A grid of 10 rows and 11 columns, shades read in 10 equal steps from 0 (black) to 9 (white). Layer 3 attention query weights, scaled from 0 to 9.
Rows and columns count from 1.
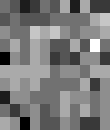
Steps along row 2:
up down same same up same same same up up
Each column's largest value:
6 6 6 7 6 7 6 6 6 9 7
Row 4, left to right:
4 6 4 6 5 3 3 6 3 9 4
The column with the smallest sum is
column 3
